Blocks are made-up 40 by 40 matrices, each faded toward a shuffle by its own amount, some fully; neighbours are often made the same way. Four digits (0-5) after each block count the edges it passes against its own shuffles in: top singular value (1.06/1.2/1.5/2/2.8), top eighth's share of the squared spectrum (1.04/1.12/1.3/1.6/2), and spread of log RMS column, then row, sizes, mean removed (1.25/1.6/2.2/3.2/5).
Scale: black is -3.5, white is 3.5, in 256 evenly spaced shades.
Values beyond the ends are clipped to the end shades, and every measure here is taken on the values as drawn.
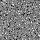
0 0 0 0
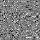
3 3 1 2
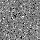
0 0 0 0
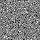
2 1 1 0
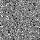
2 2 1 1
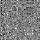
3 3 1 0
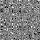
3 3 1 1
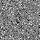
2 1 1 0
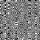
4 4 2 2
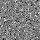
2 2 0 0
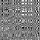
4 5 3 3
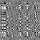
4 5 3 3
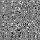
3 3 2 1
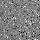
0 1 0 0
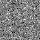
0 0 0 0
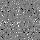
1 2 0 1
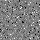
0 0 0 0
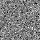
0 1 0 0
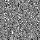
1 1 2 0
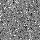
0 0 0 0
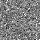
0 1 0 0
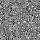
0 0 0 0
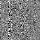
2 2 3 0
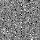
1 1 1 0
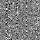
1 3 3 0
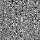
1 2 2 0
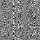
2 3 3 0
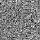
2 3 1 0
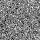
1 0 0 0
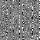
2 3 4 0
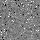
0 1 0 0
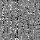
1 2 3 0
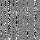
2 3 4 0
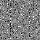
2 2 2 0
